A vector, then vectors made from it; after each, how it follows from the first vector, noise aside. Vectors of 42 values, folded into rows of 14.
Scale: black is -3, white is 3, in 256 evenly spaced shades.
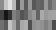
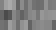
shrunk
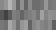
shrunk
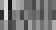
sign-scrambled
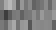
shrunk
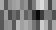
wrapped around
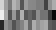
wrapped around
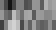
wrapped around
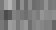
shrunk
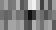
wrapped around
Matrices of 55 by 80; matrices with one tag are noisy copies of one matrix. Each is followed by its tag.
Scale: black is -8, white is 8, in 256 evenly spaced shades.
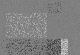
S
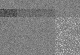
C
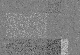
S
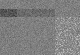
C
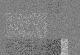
S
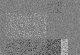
S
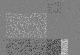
S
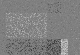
S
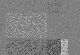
S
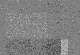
S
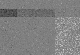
C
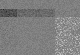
C
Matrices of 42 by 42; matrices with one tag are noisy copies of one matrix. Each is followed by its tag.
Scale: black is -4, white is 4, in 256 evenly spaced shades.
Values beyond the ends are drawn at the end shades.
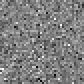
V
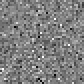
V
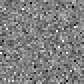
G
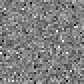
G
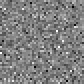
G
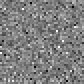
G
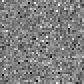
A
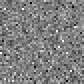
G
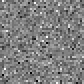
A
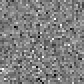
V
